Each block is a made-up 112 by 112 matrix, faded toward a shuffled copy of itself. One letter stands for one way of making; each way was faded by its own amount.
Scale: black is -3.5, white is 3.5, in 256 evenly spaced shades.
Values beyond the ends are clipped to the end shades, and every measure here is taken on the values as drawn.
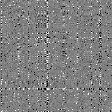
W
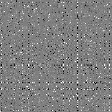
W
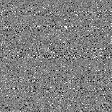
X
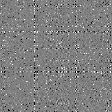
W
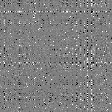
W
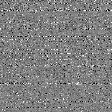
X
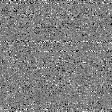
X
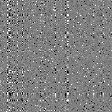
W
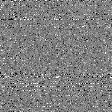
X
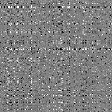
W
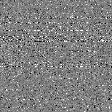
X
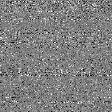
X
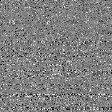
X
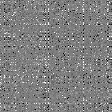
W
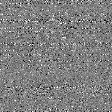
X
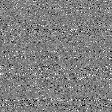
X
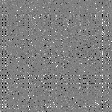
W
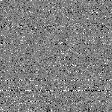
X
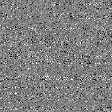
X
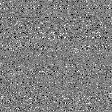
X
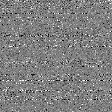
X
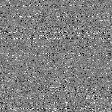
X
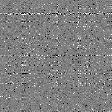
W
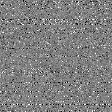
X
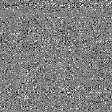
X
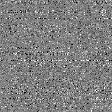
X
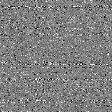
X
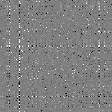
W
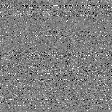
X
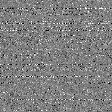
X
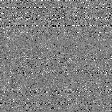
X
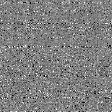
X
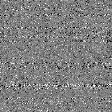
X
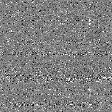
X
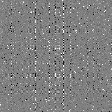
W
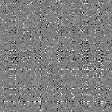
W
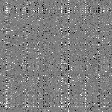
W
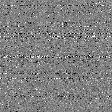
X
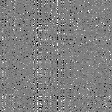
W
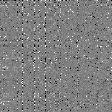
W
